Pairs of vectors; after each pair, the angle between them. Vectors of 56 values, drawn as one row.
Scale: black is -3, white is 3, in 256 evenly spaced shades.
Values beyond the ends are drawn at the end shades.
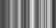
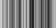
nearly opposite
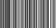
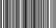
partly aligned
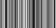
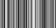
nearly opposite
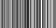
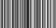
nearly parallel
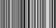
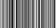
orthogonal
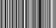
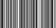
partly opposed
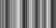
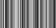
partly aligned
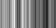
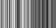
nearly parallel
